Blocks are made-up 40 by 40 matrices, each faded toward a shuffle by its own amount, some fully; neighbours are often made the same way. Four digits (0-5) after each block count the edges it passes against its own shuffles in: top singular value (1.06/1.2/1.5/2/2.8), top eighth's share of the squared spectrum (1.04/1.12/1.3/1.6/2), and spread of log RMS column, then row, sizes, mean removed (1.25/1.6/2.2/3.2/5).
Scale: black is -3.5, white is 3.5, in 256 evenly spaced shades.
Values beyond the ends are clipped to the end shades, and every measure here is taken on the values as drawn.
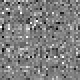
3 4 2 2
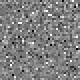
0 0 0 0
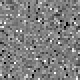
1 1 0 0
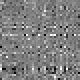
4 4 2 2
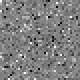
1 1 0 0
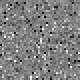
0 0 0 0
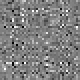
4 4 2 2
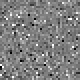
0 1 0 0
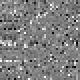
3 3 1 2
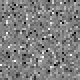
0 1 0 0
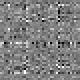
4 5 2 3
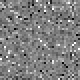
2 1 0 0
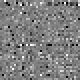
3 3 1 2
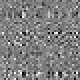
4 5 2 3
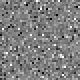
0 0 0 0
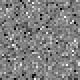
0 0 0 0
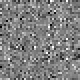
3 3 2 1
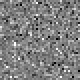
0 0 0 0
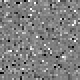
1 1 0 0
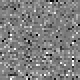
3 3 1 0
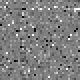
2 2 0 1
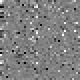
3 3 1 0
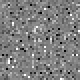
1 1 0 0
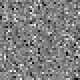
0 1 1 0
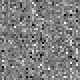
1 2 2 0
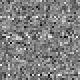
1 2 0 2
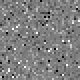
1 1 0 0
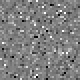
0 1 0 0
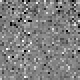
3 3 1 1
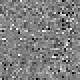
2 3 1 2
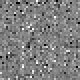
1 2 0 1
